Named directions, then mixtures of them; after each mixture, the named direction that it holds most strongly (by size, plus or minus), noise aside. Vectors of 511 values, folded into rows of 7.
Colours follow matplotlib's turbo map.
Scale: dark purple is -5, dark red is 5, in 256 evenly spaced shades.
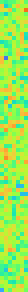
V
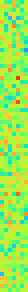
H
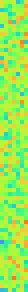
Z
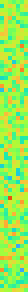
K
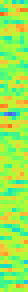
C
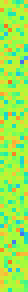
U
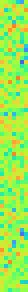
U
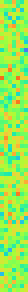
H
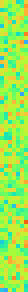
Z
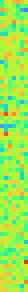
C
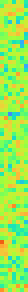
Z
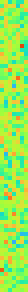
K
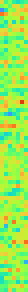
C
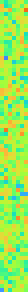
V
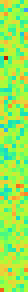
V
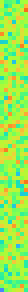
V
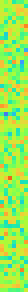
K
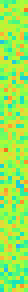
V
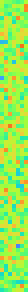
K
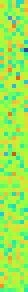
H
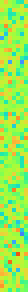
U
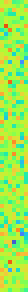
U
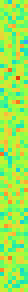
H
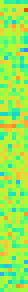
C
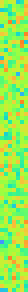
Z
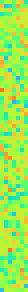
V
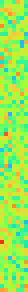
Z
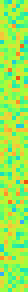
H
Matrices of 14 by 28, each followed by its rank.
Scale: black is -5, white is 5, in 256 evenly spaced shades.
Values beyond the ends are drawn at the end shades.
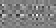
two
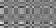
one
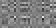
two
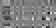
two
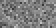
full rank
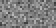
full rank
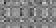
two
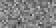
full rank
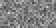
full rank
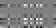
one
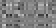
two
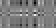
one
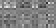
two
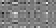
two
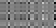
one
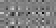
two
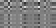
one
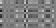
one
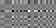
one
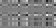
one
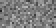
full rank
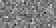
full rank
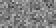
full rank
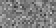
full rank
